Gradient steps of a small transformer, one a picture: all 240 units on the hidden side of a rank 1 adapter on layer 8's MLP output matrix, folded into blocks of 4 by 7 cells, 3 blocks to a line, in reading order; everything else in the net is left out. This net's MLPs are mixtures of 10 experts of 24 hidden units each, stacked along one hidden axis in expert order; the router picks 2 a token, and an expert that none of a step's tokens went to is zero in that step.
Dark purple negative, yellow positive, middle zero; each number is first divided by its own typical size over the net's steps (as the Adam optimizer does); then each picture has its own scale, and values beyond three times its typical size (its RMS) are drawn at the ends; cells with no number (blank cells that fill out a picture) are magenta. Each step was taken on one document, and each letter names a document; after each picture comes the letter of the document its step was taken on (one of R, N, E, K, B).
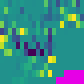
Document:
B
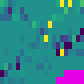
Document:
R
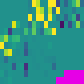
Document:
B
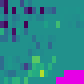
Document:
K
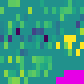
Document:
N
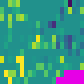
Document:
N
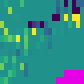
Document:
B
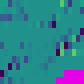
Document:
R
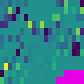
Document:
R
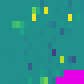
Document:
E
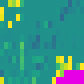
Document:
N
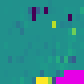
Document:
E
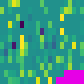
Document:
N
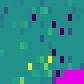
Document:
E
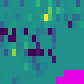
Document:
B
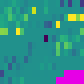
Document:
R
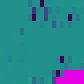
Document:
E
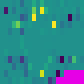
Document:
E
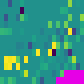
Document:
R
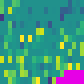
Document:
N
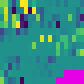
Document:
R
